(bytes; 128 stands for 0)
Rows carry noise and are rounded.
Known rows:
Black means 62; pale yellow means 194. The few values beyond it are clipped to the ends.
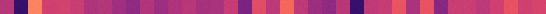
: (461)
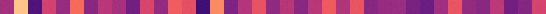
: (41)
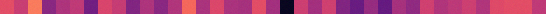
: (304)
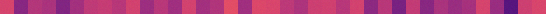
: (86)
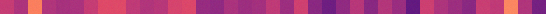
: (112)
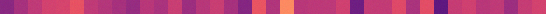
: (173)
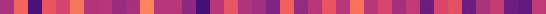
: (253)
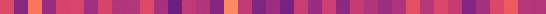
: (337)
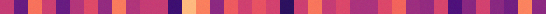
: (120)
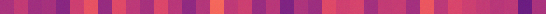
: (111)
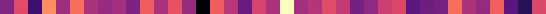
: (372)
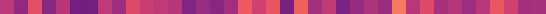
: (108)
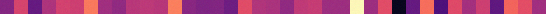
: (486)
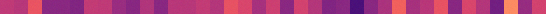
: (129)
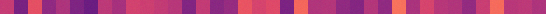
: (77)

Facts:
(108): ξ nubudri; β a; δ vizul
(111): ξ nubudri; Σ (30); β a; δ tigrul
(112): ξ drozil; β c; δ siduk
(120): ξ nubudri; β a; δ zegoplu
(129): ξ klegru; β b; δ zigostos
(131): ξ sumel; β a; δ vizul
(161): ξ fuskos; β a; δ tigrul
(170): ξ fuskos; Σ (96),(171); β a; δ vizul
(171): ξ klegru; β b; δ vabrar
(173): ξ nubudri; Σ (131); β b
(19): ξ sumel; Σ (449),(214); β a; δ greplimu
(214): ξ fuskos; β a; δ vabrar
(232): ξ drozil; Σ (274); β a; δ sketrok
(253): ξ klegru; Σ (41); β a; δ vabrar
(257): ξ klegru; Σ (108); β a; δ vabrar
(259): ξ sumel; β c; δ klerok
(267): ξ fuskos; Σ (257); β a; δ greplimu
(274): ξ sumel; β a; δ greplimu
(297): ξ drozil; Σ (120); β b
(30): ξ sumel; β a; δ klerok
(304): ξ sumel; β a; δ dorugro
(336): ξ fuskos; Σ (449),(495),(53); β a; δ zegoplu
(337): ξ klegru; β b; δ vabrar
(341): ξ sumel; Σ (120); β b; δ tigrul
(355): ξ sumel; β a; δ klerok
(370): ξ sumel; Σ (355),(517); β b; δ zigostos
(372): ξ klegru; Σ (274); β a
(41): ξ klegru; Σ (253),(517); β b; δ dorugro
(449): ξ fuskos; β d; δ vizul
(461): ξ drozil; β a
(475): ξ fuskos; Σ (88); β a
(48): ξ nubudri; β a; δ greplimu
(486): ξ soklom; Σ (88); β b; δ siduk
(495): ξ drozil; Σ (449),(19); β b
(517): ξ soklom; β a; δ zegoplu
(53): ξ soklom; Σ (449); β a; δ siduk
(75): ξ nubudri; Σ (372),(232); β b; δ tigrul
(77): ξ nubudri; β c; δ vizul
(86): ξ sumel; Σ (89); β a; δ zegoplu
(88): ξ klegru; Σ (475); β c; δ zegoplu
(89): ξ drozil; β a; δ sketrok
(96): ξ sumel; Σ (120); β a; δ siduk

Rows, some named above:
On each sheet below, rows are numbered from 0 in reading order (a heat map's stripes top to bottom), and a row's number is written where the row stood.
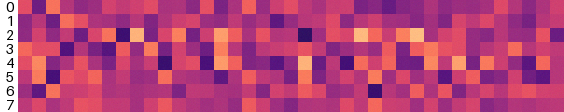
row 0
(517)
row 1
(267)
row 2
(341)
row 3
(449)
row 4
(19)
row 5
(253)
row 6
(461)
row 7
(257)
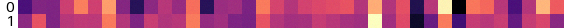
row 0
(475)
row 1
(486)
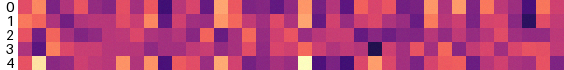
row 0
(19)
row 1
(336)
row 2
(517)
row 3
(461)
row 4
(53)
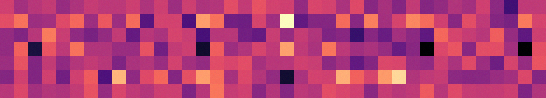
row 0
(86)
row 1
(495)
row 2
(274)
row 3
(232)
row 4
(370)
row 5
(341)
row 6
(111)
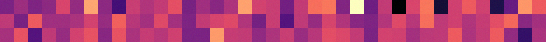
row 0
(88)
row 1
(161)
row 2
(75)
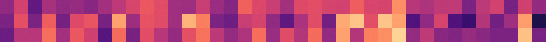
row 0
(170)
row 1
(96)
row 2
(297)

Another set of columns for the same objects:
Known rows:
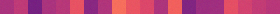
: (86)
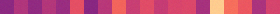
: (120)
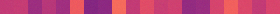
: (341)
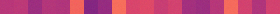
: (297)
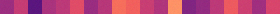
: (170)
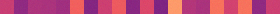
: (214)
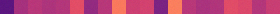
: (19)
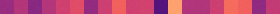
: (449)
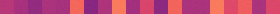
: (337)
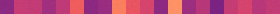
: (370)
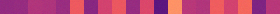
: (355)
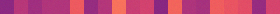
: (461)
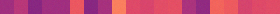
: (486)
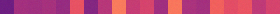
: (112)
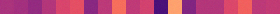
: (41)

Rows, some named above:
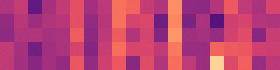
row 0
(170)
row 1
(336)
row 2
(495)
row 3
(96)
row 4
(89)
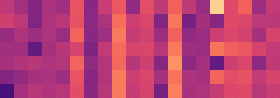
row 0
(89)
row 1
(75)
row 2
(111)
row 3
(96)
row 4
(173)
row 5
(112)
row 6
(19)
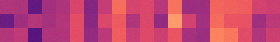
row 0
(96)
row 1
(274)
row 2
(475)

